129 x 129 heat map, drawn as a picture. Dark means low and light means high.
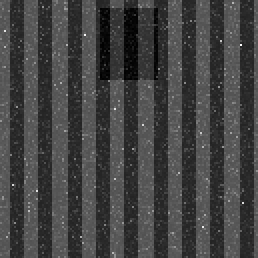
There is no overall slope. The ninth with the lowest average is the top middle. In the top middle lies a patch that is lower than the rest. Stripes running up and down repeat 9 times from left to right.
